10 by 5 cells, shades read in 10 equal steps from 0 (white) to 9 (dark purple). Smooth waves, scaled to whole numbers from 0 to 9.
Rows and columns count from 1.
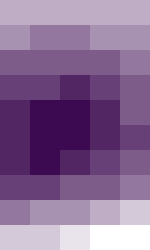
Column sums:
58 61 59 52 44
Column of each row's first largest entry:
1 2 1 3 2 2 2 1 1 1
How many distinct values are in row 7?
4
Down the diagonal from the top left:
3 5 6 7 6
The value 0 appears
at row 10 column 4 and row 10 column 5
